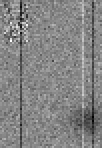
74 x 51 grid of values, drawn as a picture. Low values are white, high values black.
Odd lines: columns 11, 42 and 47. Bumps: one, in the bottom right. Slope: none. Ninth with the highest average: bottom right. Roughest part: top left. Odd patch: rougher, in the top left.
